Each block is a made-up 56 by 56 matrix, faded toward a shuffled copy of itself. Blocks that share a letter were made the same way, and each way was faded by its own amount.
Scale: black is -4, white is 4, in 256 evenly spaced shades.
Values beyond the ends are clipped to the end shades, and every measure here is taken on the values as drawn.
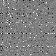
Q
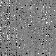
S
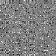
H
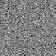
H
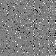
S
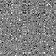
H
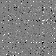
Q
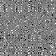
H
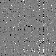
Q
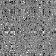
H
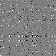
Q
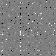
Q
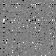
Q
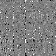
S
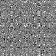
H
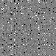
Q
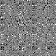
H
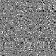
H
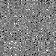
H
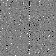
S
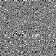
H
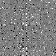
Q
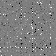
Q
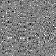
H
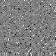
S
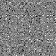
H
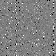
S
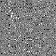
H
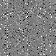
S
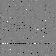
Q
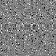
H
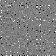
Q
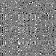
H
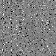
S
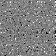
S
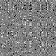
H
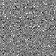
H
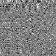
H
